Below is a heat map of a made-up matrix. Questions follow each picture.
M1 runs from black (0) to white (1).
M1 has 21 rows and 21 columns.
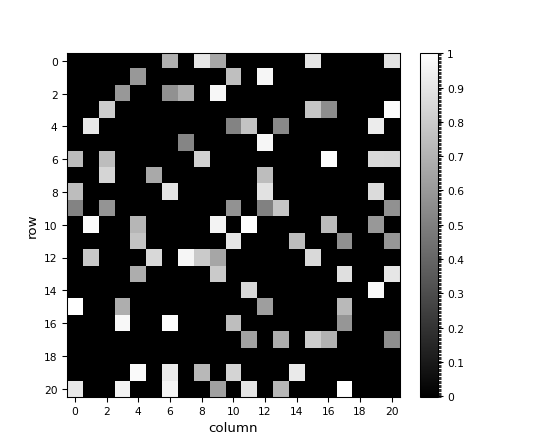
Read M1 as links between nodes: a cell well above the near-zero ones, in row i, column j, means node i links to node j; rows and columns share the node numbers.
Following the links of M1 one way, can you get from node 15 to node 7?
yes
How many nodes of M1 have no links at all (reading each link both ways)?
1
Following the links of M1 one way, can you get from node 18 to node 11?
no
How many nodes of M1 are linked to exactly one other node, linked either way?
0
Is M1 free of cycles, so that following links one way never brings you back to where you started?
no
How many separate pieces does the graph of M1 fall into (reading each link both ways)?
2
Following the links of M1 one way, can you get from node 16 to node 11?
yes
